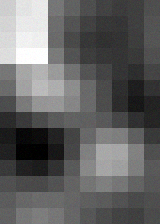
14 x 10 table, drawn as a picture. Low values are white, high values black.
Roughest part: middle left. Odd patch: lower, in the top left. Mirror symmetry: none. Ninth with the lowest average: top left. Calmest part: top right. Stripes: none.
